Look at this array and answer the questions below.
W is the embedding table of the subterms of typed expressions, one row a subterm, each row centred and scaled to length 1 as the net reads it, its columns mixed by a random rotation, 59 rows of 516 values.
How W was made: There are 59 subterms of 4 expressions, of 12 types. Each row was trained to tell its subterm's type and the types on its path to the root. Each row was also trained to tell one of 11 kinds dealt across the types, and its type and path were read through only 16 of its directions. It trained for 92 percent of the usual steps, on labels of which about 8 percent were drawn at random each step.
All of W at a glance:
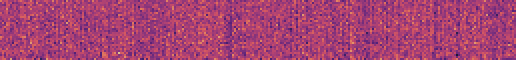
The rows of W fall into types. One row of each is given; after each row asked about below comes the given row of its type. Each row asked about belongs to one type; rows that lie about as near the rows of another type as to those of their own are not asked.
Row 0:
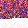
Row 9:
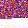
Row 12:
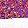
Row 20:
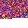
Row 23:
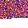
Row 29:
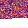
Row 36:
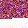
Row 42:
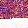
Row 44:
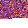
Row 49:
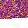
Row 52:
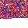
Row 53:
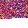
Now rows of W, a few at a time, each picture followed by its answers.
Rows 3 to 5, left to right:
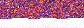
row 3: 12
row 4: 53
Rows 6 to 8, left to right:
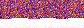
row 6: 12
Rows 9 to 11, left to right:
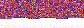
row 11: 53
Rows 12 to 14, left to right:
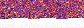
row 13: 49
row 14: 44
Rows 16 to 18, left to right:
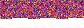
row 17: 29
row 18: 44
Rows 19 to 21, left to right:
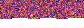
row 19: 49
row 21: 53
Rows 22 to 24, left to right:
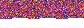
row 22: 23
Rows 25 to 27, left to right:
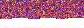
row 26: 42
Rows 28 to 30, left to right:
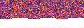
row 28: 12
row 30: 36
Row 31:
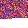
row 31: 29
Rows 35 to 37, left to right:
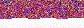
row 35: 23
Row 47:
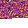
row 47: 29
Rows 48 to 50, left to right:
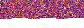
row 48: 42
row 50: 12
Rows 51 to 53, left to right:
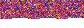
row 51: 36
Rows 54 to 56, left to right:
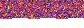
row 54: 20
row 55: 20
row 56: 20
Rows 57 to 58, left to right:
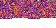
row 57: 42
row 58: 42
